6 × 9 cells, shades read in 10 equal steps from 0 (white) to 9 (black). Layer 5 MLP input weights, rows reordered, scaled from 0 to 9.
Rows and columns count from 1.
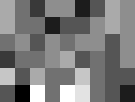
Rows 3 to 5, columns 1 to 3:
5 4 6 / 7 5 5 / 2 6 3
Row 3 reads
5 4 6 4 5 4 4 6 4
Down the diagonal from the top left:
3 5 6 4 5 1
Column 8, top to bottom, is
3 3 6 6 6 6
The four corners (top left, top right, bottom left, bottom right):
3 4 6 8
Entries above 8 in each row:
0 0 0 0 0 1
